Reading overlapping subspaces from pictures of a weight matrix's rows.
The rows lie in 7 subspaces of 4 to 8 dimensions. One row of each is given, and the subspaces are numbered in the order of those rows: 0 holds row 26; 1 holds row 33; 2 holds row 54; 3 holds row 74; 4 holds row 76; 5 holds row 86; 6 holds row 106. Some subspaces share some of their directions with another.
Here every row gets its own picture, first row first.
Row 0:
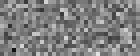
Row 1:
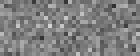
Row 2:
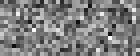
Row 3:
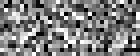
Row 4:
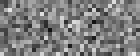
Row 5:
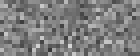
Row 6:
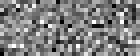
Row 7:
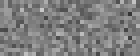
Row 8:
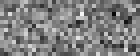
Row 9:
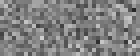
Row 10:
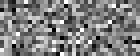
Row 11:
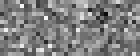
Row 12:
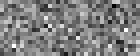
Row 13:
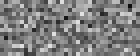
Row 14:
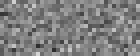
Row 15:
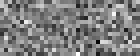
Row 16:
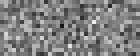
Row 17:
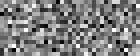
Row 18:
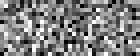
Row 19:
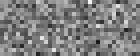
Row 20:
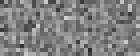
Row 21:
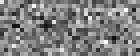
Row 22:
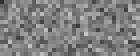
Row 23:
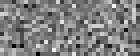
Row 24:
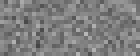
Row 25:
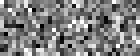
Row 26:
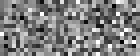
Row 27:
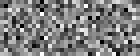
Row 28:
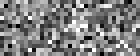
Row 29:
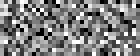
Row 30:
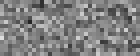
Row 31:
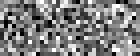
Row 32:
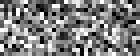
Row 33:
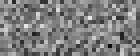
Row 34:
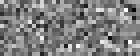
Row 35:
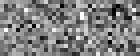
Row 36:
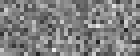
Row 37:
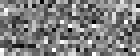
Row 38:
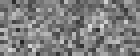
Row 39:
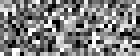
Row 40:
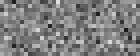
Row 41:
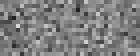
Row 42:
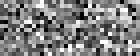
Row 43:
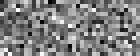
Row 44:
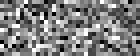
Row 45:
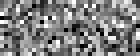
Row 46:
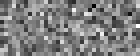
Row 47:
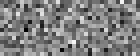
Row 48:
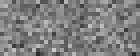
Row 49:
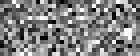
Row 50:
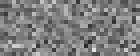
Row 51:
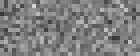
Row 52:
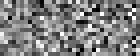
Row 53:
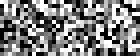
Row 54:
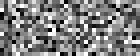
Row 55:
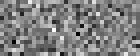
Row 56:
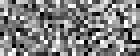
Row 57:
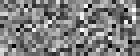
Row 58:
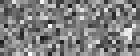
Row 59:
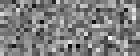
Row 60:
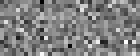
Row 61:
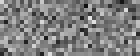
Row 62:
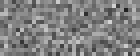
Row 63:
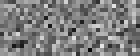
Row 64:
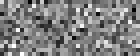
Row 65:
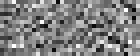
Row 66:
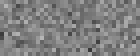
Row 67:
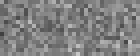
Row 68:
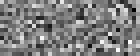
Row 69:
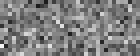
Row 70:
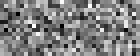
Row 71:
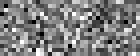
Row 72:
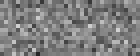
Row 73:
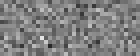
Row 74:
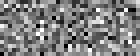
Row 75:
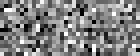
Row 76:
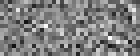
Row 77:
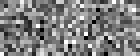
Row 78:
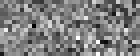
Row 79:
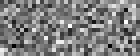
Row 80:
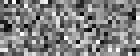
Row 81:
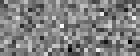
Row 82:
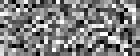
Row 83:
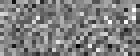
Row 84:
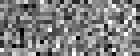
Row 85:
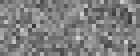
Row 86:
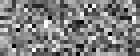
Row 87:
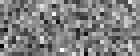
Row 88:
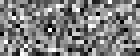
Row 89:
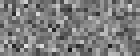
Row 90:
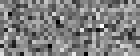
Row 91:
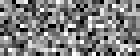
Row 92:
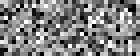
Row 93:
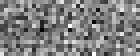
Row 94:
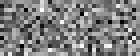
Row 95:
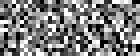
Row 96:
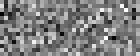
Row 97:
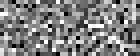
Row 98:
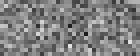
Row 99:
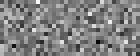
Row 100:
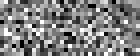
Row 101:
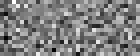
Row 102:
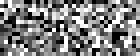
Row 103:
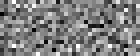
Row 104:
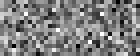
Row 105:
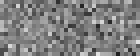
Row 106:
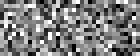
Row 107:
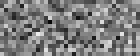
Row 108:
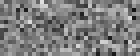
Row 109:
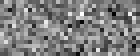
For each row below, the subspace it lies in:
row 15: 4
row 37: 0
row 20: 1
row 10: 2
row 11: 1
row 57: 5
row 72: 0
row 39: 2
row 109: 5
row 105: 5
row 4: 5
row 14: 4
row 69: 2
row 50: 0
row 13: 1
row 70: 1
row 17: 4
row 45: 5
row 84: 6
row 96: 2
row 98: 3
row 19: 6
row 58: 6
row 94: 1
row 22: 0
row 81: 0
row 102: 2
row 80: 1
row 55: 2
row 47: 1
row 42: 1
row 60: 5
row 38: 0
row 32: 2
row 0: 3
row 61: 5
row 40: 6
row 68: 6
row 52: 0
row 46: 5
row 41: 2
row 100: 5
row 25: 5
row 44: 2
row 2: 1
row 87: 2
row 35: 5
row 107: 1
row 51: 2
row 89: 2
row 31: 6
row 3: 1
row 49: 6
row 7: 1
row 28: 5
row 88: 2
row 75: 1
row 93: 0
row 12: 4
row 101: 4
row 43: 1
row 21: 2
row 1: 4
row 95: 5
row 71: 1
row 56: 5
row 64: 2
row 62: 2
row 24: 0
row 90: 2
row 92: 0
